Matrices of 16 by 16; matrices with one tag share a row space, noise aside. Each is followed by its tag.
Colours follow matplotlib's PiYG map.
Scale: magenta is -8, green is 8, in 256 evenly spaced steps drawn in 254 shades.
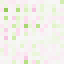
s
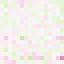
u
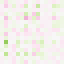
s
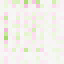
s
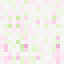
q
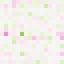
u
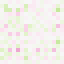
q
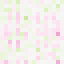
q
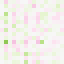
s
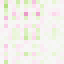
s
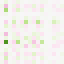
s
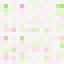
u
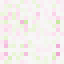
q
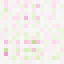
s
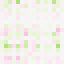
q
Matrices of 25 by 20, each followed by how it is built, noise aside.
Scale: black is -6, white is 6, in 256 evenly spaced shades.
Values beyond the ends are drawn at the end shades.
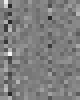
uneven columns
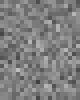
noise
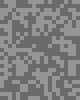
noise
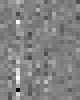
uneven columns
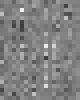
uneven columns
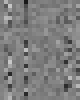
uneven columns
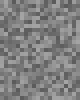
noise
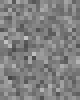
noise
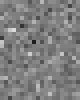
noise
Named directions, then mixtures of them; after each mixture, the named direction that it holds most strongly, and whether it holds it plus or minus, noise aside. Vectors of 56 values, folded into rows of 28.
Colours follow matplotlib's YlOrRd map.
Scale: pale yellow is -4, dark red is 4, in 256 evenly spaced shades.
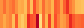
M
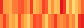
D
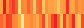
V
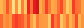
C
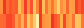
V, plus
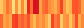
C, plus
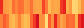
D, plus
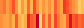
M, plus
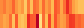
M, plus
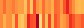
M, plus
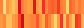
V, minus
